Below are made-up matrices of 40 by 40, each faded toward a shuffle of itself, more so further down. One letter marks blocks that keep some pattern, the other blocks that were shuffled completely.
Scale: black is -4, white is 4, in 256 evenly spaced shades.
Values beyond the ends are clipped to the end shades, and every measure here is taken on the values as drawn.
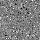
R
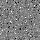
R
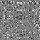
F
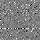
F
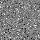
R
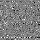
F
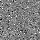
R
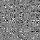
F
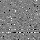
F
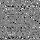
F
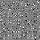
F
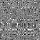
F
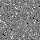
R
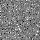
R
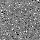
R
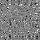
F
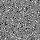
R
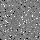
R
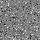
R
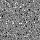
R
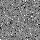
R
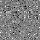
F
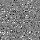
F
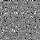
F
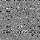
F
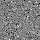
R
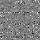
F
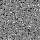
R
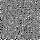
F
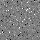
R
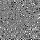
F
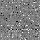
F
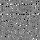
F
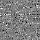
F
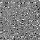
F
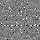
F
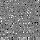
F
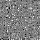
F
